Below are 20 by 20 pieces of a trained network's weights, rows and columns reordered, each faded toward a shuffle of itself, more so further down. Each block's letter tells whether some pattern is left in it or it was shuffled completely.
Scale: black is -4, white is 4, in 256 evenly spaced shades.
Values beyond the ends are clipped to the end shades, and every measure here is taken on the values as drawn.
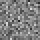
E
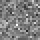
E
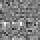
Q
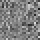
Q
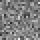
E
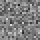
E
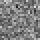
Q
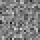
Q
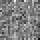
Q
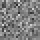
Q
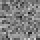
Q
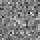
E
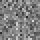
E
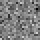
Q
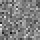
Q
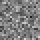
E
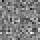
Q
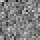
E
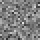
E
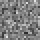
E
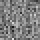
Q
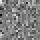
Q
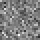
E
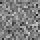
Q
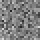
Q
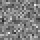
E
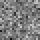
E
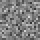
E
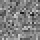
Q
